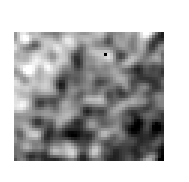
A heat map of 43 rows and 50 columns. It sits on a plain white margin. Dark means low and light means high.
Mirror symmetry: none. Ninth with the highest average: top left. Ninth with the lowest average: bottom right. Lone odd cells: 1, lower than its neighbours. Grain: blotchy. Slope: up to the top left.
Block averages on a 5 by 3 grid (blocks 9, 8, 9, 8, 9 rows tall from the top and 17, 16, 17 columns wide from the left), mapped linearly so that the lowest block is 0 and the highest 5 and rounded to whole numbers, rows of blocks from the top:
5 4 3
5 2 2
3 2 2
3 1 0
2 2 0
